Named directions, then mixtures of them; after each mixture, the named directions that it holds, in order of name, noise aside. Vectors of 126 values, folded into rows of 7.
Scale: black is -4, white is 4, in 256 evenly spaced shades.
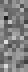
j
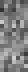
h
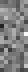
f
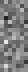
j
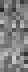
h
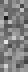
j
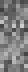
h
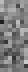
h, j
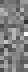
f, j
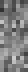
h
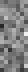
f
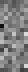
f, h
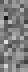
j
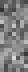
h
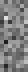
j
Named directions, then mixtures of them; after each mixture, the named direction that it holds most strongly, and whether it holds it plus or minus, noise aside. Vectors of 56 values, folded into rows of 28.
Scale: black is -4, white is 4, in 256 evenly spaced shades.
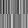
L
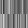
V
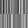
L, plus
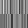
L, minus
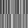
L, plus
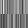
V, minus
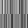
L, minus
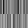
L, plus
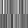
L, minus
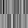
L, plus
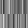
V, plus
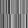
L, plus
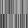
V, minus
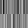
L, plus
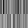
L, plus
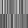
L, minus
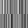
L, minus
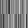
V, minus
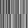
L, plus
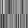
V, minus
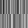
L, plus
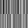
L, plus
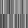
V, minus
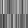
V, minus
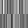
L, minus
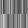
V, plus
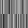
V, minus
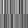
L, minus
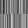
L, plus
